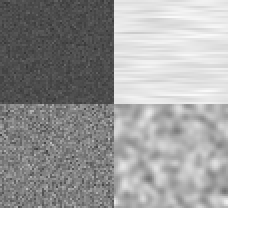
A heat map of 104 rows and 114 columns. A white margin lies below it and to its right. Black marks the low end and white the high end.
It is made of 2 by 2 panels. Panel 1,1: low, fine-grained, faint in contrast. Panel 1,2: very high, streaked across, faint in contrast. Panel 2,1: middling, fine-grained. Panel 2,2: high, blotchy.
